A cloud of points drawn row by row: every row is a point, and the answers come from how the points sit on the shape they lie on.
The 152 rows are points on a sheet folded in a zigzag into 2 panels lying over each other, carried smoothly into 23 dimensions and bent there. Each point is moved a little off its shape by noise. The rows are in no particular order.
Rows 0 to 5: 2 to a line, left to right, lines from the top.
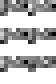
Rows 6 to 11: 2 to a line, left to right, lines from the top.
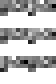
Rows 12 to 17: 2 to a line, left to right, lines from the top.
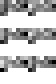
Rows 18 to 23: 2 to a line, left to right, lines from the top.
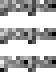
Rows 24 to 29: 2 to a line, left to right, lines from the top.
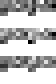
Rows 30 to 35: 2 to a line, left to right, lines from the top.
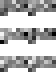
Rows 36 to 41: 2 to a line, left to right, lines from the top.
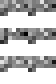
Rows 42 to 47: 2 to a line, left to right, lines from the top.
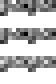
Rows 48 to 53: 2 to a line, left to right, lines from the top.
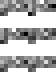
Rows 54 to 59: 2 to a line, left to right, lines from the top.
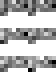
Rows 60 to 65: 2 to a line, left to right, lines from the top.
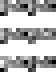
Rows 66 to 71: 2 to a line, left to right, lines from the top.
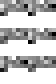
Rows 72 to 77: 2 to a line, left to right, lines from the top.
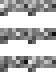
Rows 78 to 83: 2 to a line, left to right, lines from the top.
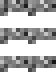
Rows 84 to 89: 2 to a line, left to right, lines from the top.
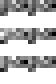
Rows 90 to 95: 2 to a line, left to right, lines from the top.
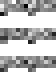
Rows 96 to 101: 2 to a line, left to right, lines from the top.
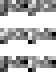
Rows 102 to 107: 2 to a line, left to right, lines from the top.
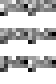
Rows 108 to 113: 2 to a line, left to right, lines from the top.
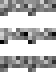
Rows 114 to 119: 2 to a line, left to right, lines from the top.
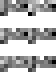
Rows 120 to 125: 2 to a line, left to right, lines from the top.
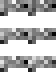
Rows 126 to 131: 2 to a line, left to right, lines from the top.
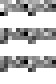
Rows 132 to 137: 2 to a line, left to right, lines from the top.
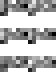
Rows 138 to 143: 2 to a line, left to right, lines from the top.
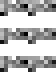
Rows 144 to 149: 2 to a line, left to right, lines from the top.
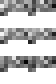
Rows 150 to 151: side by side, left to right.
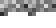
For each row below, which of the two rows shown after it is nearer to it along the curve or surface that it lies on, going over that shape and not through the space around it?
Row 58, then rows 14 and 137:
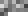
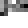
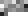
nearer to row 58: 137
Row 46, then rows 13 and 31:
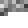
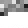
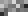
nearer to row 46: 13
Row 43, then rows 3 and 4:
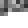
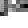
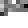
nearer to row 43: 4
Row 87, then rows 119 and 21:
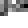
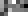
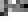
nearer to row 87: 21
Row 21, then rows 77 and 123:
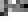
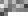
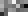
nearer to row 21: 123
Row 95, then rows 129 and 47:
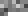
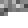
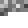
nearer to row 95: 129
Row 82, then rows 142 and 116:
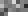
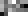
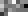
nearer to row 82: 116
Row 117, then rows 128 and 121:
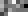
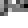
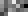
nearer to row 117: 128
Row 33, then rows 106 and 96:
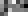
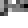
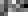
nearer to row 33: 106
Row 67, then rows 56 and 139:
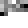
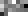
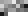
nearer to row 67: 139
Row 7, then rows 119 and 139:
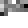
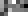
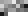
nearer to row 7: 119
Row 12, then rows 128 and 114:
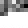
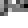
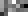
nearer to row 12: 114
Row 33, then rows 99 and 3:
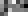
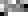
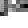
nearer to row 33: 3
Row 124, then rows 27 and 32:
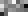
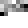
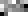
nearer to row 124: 32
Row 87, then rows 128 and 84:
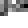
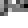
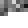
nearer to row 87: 84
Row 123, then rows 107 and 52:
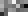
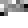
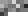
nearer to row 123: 52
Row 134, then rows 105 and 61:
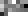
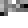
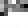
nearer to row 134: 61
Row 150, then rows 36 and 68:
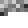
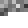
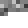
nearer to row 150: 36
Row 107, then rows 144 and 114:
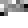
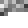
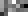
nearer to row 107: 144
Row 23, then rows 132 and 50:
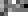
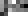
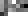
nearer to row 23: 132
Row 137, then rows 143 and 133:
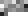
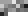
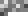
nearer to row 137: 143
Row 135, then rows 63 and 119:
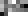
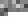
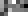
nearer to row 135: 119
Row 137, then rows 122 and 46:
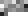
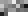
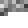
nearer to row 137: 46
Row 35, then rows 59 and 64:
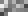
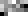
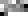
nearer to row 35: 64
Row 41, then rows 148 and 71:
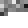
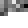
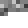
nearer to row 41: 71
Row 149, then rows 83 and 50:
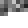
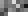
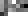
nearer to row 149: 83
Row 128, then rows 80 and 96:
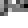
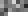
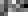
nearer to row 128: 80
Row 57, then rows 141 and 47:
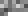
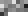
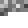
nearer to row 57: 141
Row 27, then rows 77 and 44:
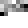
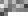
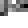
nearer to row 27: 44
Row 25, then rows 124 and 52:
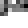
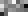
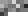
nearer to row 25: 124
